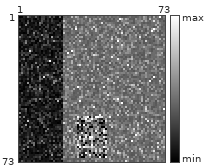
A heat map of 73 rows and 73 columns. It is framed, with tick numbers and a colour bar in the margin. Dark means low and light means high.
Values change most from cell to cell in the bottom middle. A vertical seam about 30% of the way across splits the table, and the right part is higher. In the bottom middle lies a patch that is rougher than the rest.
